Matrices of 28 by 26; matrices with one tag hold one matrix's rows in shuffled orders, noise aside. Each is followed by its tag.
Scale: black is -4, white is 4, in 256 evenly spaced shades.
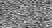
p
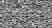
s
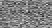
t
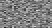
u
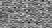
t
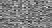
t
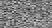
u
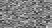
p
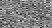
p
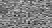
t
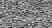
s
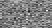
t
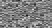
s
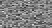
s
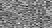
p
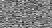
s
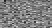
u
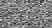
t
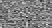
t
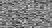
s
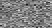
p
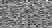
t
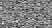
s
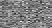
t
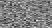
u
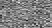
p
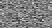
s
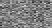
p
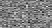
t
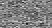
s
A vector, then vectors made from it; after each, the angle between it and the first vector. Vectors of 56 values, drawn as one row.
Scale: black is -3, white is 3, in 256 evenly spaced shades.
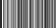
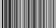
nearly opposite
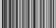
nearly opposite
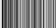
nearly opposite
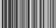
nearly opposite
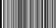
nearly parallel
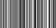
orthogonal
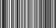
orthogonal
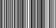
orthogonal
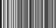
nearly parallel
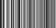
partly aligned
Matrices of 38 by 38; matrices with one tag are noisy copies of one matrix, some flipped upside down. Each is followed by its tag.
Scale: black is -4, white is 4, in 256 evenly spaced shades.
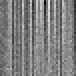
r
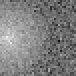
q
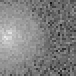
q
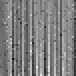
r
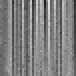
r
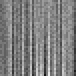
r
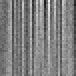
r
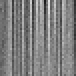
r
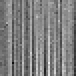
r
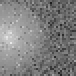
q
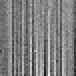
r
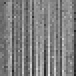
r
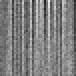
r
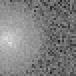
q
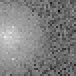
q
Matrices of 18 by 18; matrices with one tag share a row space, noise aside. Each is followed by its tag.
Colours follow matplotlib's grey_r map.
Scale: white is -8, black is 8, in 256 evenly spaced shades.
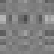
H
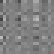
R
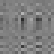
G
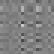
G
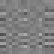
H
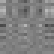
H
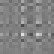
G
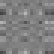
H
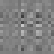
G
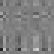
R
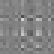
G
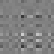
G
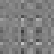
G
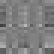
H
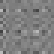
R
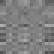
H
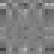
H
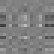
H
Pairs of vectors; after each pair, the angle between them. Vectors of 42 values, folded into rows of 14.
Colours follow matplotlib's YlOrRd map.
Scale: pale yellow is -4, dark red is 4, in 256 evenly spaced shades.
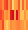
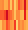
orthogonal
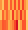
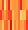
partly opposed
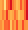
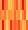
partly opposed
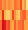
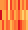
orthogonal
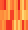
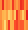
orthogonal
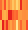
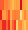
partly aligned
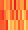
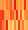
nearly parallel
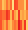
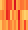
partly aligned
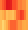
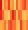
orthogonal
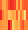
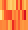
nearly opposite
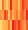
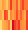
nearly parallel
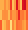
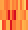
partly opposed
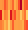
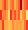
nearly parallel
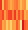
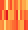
orthogonal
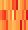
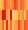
partly aligned
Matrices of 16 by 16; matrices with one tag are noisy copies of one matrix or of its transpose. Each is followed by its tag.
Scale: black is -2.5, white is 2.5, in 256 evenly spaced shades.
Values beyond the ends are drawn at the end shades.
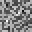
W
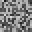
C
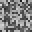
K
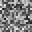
K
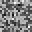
K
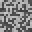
C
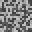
C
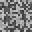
K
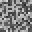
C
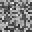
K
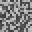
W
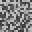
W
